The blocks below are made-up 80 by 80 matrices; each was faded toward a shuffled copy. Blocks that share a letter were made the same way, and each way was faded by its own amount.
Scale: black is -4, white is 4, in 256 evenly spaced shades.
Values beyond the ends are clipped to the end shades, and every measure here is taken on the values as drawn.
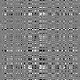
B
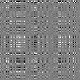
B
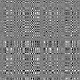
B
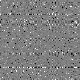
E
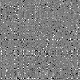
E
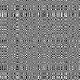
B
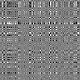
B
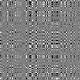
B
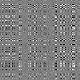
B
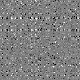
E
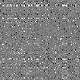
E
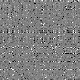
E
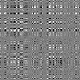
B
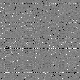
E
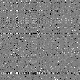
E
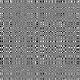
B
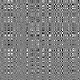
B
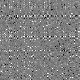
E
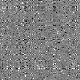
E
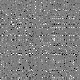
E
